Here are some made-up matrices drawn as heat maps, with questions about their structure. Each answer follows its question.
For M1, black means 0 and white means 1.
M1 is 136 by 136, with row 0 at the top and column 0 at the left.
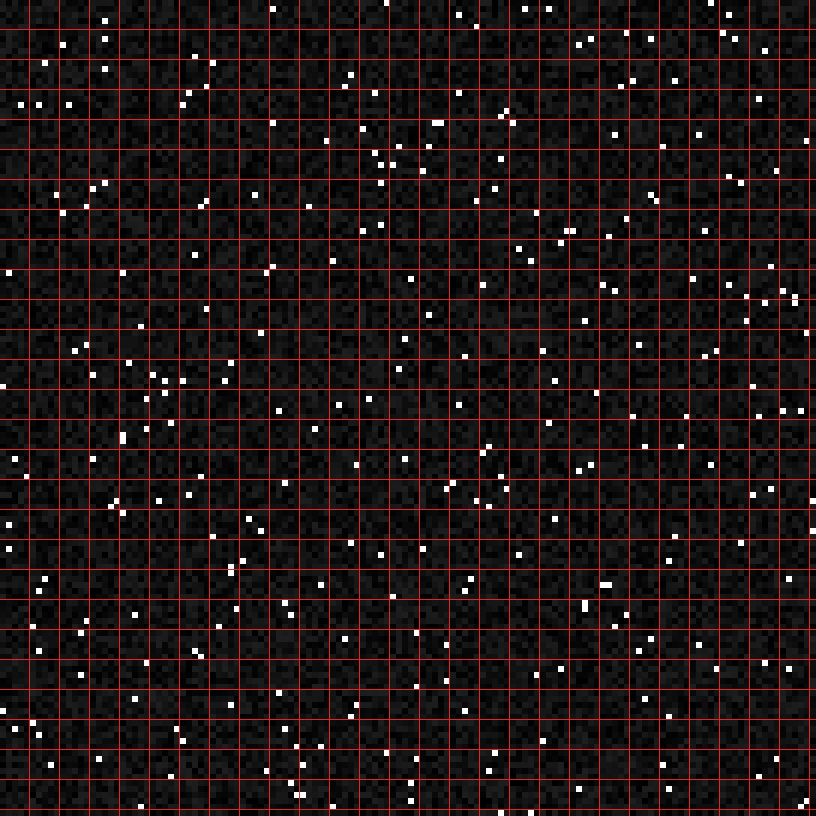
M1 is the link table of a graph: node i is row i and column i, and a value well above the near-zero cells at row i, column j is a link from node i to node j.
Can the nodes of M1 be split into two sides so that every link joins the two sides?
yes
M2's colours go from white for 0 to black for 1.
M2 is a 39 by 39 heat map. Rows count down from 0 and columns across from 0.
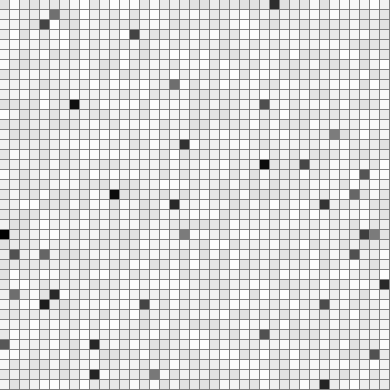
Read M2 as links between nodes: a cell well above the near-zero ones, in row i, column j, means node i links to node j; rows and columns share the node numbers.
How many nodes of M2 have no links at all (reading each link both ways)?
6
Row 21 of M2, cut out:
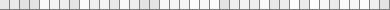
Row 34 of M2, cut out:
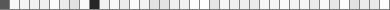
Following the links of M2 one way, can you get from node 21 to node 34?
no
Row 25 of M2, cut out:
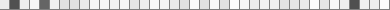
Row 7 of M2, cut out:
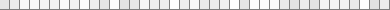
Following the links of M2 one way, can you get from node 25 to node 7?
no
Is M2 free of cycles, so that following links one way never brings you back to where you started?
yes
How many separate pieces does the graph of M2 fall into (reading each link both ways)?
7
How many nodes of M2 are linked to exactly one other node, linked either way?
8
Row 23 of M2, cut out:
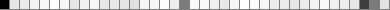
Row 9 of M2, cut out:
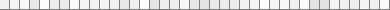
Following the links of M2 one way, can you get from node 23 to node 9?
yes
